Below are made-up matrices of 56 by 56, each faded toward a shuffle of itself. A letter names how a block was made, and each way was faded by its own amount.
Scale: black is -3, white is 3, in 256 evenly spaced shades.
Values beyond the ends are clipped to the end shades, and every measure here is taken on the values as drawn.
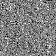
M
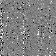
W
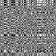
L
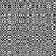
L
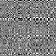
L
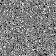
M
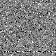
M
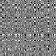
L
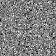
M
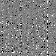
W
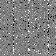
W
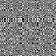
L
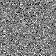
M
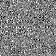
M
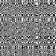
L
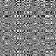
L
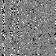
W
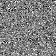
M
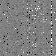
W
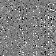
W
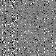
W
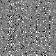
W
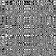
L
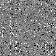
W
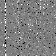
W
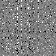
W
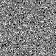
M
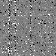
W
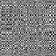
L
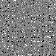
W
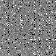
W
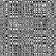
L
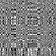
L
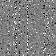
W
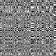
L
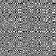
L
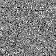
M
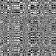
L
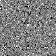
M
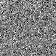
M
